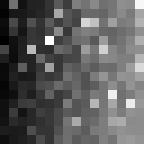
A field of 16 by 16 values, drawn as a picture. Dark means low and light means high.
Values rise toward the right. Values change most from cell to cell in the top middle. No regular stripes run through it.
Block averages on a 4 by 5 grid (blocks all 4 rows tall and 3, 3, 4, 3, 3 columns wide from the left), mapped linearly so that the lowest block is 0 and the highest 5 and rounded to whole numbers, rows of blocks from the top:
01345
03345
01355
01345
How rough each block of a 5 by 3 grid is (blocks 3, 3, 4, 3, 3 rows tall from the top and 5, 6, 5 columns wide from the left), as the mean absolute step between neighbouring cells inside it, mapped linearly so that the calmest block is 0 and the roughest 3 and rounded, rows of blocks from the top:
1 2 1 / 2 3 1 / 1 1 1 / 1 1 2 / 0 1 0
